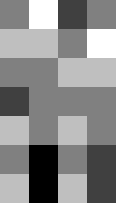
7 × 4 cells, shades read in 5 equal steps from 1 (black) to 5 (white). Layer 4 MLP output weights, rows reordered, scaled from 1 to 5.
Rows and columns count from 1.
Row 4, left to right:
2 3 3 3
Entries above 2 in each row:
3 4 4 3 4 2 2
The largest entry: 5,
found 2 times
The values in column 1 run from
2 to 4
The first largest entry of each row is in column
2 4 3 2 1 1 1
